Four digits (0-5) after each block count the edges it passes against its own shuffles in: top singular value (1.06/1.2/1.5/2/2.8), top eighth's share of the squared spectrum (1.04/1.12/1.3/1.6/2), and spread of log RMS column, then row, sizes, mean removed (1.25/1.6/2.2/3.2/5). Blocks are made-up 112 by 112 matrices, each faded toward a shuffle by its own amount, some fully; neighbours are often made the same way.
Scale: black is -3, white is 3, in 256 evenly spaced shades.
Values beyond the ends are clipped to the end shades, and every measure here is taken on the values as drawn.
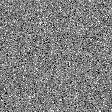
0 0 0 0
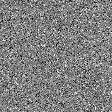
0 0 1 0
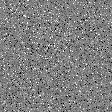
0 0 0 0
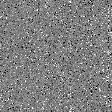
1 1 1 0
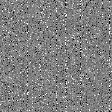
2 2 3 0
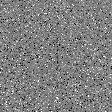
0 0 0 0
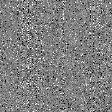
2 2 3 0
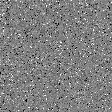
0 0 0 0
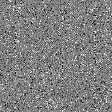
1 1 1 0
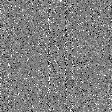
1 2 3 0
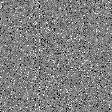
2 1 2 0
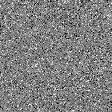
3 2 0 0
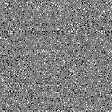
4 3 1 2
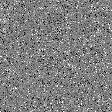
3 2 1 0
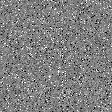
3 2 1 0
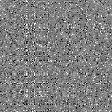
4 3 2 2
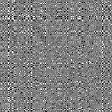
5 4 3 3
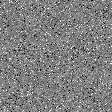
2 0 0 0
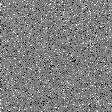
3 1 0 0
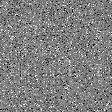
3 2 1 0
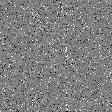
2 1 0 0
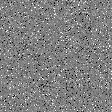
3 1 0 0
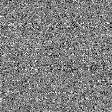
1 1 0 3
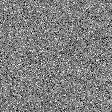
0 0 0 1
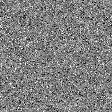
0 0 0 1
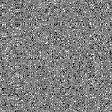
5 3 2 2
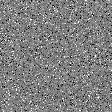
2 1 0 0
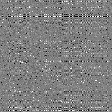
5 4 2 3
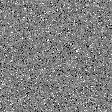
0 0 0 0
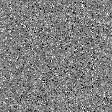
1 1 2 0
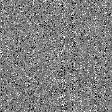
1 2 3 0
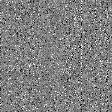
2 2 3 0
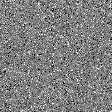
1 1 2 0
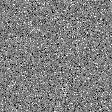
0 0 1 0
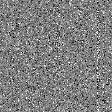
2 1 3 0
